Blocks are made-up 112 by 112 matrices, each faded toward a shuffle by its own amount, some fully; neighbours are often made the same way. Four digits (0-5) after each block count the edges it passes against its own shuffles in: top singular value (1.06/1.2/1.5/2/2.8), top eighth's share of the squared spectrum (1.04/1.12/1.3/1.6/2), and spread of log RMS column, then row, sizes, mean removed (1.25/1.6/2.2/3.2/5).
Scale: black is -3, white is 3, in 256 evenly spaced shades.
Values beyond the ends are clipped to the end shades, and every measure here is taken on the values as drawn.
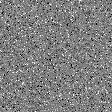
0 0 0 0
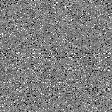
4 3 1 2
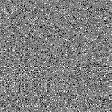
4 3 1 2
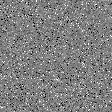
2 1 0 0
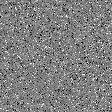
1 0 0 0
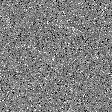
1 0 0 0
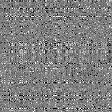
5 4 2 3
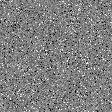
1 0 0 0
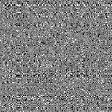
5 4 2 3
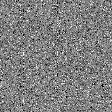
1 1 2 0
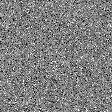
0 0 1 0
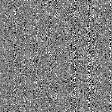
2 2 4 0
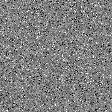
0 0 1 0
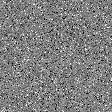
0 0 0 0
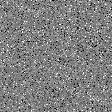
3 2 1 0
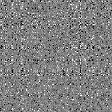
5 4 3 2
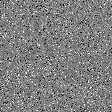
1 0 0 0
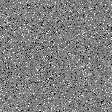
2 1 0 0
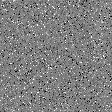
0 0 0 0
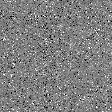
1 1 1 1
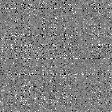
2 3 3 3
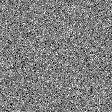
2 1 0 0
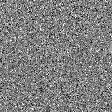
3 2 0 0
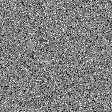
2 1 0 0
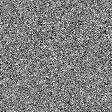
2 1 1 0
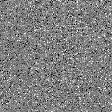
3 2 1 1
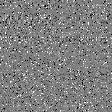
4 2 1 2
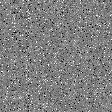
2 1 1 0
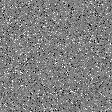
0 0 0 0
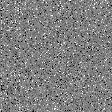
3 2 1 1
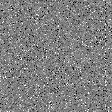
3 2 1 0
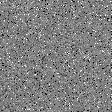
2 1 0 0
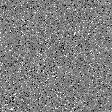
2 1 0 0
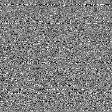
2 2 0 4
